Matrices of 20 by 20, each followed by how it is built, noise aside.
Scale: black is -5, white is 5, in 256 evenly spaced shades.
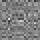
low rank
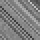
Toeplitz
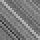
Toeplitz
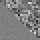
upper triangular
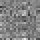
low rank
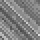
Toeplitz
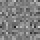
low rank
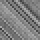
Toeplitz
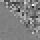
upper triangular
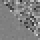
upper triangular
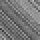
Toeplitz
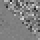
upper triangular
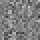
low rank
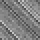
Toeplitz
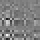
low rank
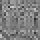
low rank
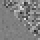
upper triangular
